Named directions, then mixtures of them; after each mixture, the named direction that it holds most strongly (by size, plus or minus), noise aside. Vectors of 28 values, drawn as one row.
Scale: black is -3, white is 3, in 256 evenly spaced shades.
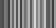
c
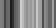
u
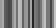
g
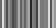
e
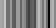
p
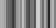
p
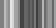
u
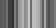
u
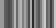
g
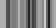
p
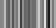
p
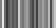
e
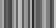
g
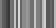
c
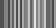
c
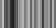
u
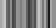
p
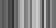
u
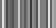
e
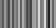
c
